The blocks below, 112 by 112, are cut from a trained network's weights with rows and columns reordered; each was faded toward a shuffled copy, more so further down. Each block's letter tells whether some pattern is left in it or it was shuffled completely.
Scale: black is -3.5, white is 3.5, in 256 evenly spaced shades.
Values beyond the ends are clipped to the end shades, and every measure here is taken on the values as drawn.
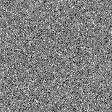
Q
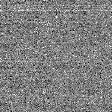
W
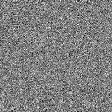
W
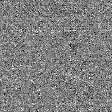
W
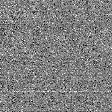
W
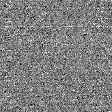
W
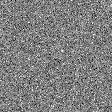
Q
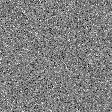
Q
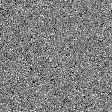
Q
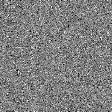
W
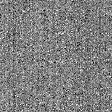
W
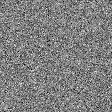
Q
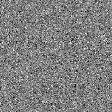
W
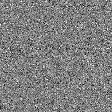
W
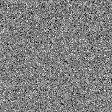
W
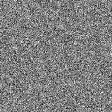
W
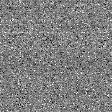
W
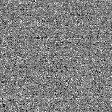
W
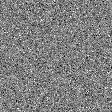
Q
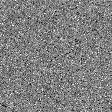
Q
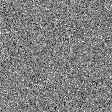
Q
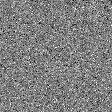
Q
